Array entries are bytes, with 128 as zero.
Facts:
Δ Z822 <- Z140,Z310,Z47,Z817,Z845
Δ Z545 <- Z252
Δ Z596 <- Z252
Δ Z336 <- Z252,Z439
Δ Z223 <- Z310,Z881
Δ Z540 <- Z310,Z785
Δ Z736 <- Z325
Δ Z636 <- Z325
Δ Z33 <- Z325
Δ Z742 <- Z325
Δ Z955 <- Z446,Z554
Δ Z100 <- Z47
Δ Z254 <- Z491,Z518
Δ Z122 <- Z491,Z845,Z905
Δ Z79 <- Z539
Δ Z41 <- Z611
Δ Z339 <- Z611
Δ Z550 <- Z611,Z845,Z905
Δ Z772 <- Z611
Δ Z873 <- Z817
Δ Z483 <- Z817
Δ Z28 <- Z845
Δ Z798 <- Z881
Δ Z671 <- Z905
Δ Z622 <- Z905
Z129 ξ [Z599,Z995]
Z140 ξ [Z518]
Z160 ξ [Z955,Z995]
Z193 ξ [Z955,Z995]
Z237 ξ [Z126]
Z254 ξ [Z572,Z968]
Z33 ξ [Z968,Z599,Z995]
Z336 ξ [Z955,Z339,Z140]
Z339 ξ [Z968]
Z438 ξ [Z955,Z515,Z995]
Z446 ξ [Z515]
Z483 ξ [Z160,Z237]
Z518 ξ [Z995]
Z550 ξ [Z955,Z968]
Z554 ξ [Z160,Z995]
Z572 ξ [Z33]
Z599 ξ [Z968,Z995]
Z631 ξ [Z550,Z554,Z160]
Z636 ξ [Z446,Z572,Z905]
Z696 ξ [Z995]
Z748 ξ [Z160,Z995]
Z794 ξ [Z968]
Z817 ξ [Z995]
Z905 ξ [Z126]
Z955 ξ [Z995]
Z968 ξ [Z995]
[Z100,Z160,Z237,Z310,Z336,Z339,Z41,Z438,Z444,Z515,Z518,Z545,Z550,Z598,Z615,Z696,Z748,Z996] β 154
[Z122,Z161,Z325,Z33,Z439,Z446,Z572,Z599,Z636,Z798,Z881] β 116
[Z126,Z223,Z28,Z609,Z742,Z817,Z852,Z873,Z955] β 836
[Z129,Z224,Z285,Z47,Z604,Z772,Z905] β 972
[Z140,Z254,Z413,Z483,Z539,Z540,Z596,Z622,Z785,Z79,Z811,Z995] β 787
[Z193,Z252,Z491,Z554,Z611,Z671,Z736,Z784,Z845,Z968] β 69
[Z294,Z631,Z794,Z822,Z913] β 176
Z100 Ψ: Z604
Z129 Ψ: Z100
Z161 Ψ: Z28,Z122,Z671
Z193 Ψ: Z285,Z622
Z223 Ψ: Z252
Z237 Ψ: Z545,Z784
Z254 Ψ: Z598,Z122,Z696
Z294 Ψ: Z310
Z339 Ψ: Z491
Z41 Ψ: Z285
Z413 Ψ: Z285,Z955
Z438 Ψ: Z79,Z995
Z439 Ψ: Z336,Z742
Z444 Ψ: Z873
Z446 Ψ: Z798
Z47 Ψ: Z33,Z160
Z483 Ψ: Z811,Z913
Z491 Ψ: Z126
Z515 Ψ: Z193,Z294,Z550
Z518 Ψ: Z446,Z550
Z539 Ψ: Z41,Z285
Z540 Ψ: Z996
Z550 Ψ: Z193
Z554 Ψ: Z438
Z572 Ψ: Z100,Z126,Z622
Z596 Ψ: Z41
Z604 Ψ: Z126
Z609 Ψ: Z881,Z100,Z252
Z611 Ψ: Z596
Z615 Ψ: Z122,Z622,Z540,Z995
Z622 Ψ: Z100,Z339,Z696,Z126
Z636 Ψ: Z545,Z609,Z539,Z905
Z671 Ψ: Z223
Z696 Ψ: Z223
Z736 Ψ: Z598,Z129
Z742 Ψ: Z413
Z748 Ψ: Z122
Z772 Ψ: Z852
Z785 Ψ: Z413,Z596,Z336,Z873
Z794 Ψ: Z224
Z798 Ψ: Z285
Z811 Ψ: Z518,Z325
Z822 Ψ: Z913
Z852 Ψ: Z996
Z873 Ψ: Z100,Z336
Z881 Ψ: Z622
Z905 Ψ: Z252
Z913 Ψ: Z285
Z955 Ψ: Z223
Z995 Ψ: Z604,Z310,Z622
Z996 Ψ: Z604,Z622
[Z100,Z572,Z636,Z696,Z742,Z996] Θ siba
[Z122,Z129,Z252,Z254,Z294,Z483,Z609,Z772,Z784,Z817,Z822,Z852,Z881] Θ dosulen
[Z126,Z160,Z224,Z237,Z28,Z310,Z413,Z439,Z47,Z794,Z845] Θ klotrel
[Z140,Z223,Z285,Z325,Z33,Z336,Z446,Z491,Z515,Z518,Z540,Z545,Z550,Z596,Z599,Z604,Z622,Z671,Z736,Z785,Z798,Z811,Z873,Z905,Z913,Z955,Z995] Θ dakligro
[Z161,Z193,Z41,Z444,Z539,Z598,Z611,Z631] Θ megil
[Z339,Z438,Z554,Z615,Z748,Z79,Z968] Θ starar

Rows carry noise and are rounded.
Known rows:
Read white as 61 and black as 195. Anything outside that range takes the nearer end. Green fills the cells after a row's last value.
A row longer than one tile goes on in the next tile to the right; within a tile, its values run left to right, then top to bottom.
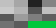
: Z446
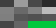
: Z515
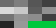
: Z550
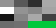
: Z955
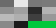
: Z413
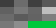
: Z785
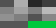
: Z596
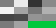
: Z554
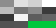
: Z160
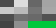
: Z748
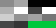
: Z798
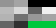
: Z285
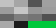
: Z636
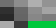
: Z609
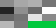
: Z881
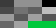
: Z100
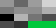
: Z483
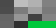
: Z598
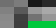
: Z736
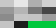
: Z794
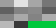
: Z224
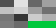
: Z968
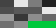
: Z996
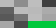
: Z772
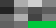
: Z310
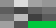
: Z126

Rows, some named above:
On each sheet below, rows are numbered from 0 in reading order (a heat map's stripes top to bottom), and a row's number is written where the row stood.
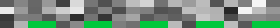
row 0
Z518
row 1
Z339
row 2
Z28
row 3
Z772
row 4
Z122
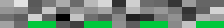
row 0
Z572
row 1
Z483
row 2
Z79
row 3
Z995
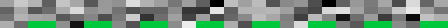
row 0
Z47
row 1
Z636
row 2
Z126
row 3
Z622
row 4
Z772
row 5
Z491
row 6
Z696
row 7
Z968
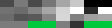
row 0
Z811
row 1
Z913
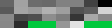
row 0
Z742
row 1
Z491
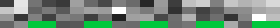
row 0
Z339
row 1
Z545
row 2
Z955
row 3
Z310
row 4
Z129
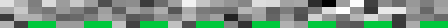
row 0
Z631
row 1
Z611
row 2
Z325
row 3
Z439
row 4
Z254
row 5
Z604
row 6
Z193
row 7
Z518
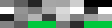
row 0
Z955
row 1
Z913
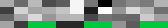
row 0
Z822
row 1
Z41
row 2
Z599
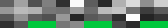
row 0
Z336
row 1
Z615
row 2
Z237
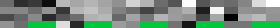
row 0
Z223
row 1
Z294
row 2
Z845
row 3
Z539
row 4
Z817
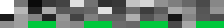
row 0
Z905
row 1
Z996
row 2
Z310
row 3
Z140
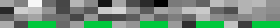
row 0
Z122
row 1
Z100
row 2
Z671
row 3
Z33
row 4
Z161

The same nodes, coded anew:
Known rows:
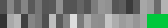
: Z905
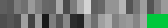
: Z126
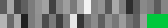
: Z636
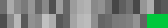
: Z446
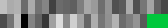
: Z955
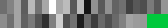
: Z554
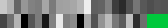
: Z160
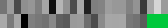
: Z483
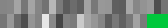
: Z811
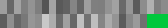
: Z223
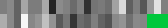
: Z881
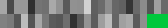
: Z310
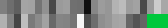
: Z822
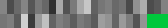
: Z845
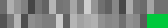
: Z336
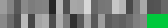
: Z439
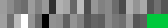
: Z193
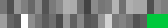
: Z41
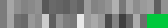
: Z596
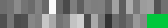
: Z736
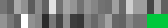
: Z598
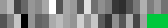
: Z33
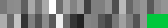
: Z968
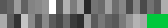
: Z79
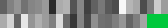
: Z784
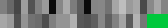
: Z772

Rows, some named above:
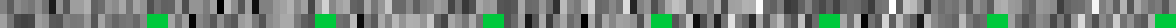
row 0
Z413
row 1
Z483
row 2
Z599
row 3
Z237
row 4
Z160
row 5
Z339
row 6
Z742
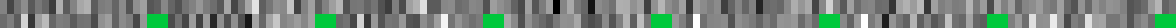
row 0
Z845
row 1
Z126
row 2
Z28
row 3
Z772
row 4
Z122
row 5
Z631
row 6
Z798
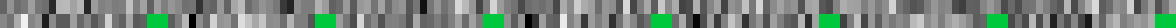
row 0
Z631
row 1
Z550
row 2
Z294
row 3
Z794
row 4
Z47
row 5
Z518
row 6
Z126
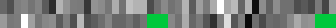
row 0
Z611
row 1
Z554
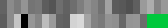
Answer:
Z140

